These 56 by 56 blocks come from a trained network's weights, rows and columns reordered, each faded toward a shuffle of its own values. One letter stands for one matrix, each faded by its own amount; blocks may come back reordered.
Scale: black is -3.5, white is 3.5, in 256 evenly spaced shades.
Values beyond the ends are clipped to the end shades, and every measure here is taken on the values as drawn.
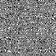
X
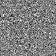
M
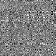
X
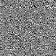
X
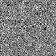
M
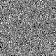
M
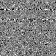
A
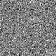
M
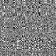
X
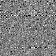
A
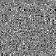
X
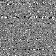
A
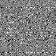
A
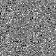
M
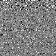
A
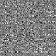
X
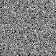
M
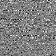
A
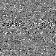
A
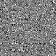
M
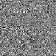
X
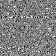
A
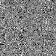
M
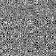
X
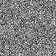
M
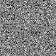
M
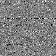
A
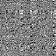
X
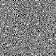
X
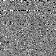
A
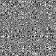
X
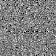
M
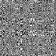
X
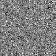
M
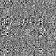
X
